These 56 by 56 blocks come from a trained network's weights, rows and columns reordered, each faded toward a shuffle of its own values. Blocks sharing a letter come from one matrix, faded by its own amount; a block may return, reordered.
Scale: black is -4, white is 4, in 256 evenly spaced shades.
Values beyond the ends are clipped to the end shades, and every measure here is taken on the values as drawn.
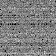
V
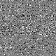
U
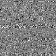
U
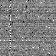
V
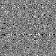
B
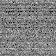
V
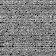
V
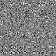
U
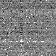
V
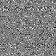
U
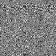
U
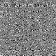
U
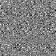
U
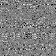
B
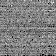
V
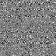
U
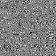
B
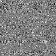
U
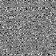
U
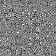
U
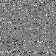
B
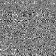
U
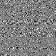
U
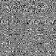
U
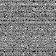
V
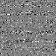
B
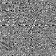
B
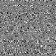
U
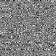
U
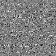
U
